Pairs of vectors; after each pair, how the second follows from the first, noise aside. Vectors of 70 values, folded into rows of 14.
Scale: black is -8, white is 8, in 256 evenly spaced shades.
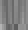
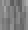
reversed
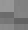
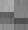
scaled up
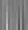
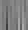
negated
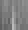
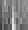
scaled up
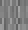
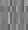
reversed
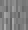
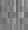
reversed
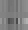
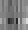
scaled up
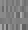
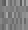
reversed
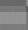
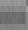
negated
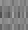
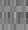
reversed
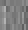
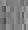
negated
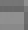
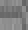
wrapped around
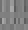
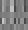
scaled up
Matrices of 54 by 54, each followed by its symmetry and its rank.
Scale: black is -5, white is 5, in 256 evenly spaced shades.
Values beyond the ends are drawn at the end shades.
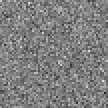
neither, full rank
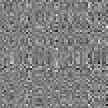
neither, rank five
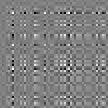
symmetric, rank two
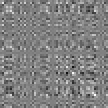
symmetric, rank three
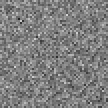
symmetric, full rank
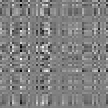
neither, rank two
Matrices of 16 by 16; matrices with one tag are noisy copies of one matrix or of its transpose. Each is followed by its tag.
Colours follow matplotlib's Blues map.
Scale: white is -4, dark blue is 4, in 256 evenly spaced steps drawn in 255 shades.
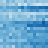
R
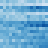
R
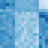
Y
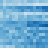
R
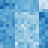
Y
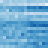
R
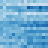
R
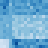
Y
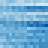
R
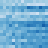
R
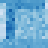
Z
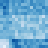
Y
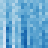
R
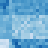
Y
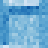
Z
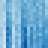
R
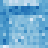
Z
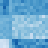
Y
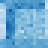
Z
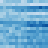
R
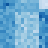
Y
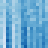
R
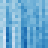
R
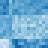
Y
